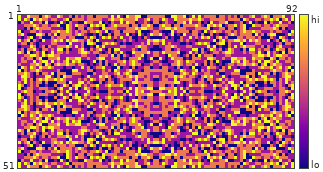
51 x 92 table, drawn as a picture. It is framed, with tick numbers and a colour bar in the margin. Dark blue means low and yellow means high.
Stripes: none. Seam: none. Slope: none. Average level on the scale: 50%. Grain: fine. Mirror symmetry: left to right and top to bottom.
